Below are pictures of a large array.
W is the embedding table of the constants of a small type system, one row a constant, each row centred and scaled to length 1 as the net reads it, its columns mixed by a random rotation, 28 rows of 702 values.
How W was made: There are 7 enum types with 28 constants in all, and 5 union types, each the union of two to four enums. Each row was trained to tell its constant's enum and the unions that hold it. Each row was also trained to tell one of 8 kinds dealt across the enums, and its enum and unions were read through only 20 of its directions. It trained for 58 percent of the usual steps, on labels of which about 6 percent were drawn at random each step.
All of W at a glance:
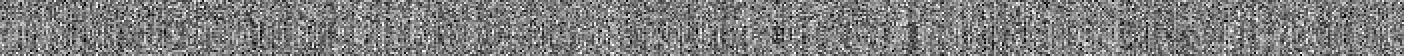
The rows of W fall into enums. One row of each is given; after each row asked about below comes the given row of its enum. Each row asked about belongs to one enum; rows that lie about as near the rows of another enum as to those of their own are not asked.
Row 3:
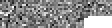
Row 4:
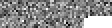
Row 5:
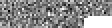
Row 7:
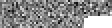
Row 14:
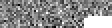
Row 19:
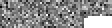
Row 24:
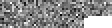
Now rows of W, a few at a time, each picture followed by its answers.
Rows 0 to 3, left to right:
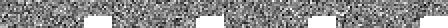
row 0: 7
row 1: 24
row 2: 19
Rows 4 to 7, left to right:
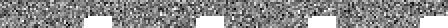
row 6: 4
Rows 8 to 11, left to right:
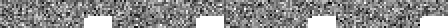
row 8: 4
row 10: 7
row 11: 5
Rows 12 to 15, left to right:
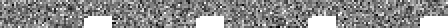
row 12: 5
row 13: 24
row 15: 19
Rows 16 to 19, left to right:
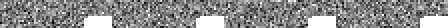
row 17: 19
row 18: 5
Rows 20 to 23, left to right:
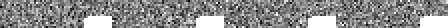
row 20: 14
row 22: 24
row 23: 19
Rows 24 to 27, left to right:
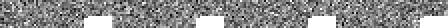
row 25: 4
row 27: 24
